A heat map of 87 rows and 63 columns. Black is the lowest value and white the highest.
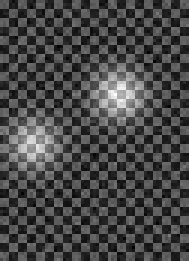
Two bumps rise from the field. On average the colour sits 30% of the way up the scale. No row or column stands out.
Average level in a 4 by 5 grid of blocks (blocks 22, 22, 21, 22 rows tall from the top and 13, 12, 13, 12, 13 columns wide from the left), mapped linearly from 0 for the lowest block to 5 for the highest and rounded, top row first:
00000
11350
32000
00000
